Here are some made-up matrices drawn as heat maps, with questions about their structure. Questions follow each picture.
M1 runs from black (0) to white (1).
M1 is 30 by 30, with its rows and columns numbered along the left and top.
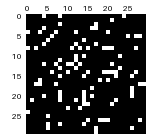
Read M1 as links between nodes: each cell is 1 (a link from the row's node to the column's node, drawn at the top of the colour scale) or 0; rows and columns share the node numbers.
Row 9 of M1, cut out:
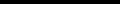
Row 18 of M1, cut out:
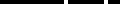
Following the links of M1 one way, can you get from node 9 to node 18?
no
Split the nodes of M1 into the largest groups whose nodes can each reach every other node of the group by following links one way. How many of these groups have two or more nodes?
1
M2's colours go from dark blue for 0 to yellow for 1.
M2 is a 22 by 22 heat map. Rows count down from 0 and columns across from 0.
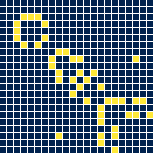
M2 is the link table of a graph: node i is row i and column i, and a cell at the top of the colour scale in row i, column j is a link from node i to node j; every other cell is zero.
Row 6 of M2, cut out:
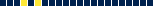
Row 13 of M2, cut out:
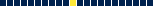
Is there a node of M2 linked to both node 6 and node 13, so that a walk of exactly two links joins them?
no
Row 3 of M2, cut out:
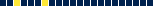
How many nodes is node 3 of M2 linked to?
2
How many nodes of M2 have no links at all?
2
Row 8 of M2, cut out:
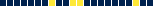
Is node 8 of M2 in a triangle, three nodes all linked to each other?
yes
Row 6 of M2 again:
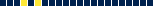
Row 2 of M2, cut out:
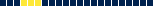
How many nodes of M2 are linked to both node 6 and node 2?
2
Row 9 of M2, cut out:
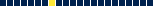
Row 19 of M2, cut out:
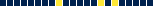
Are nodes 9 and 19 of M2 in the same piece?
yes
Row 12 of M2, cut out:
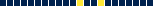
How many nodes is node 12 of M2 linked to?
2
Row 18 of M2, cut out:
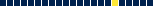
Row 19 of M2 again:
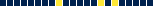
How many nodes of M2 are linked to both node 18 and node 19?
1
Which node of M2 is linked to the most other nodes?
node 14
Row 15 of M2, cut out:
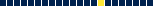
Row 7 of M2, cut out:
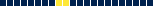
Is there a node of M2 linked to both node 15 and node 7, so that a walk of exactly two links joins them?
no
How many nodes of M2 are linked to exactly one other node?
8
